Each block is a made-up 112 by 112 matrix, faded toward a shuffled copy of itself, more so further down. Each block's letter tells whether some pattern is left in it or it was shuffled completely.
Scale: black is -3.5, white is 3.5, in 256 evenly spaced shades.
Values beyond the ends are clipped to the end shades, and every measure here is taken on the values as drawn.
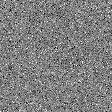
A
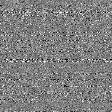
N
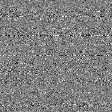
N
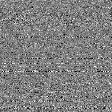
N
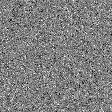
A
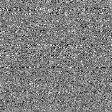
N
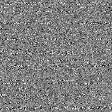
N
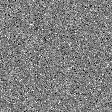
A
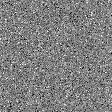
A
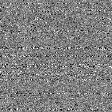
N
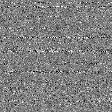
N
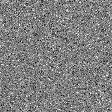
A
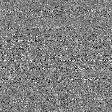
N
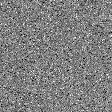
A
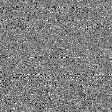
N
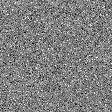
A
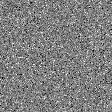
A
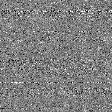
N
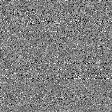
N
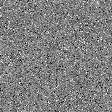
A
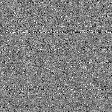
N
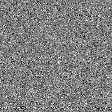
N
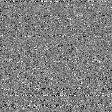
N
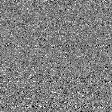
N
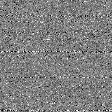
N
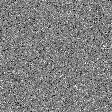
A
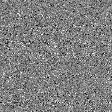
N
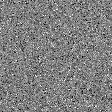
A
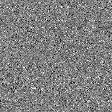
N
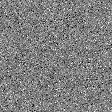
A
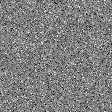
A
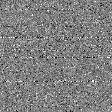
N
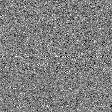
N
